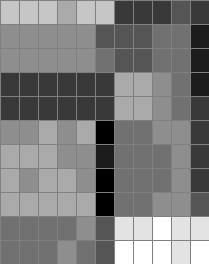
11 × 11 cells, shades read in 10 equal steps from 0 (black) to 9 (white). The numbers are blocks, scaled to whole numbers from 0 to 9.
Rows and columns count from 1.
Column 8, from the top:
2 3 3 6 6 4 4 4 4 8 9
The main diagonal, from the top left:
7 5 5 2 2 0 4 4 5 8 9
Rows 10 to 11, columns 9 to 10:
9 8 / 9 8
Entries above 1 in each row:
11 10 10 10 11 10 10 10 10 11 11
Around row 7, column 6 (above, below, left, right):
0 0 5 4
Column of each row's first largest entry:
1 1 1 7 7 3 1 1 1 9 7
